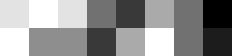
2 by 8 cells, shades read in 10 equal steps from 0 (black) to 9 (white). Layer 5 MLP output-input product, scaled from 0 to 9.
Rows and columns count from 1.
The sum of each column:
17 14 13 6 8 15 8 1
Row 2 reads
9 5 5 2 6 9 4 1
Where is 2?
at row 1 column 5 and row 2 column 4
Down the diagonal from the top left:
8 5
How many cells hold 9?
3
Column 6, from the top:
6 9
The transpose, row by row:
8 9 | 9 5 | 8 5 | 4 2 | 2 6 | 6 9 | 4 4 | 0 1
